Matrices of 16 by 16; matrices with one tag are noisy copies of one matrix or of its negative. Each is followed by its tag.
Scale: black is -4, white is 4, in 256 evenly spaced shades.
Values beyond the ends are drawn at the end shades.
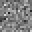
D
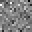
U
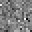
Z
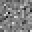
D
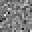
D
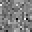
Z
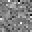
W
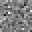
D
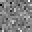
U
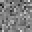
U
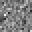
D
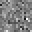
Z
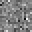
Z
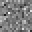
D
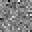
W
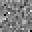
D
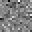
W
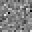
D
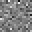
W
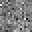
Z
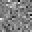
W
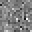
Z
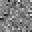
W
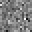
Z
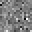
Z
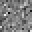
D
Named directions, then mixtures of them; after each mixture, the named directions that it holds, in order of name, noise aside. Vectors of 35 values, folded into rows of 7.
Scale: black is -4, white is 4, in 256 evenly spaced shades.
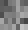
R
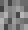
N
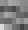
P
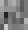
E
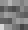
P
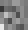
N, P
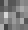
E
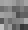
P, R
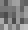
E, R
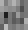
E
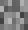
E, N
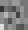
N, P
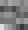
P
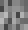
N
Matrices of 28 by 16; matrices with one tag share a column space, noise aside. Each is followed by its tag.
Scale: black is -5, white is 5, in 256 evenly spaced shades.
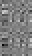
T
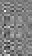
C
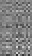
C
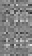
T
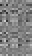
T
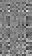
C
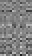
C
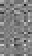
T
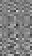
C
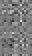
T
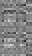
T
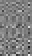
C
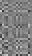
C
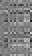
T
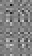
T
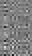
C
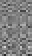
C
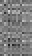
T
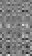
C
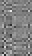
C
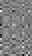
C
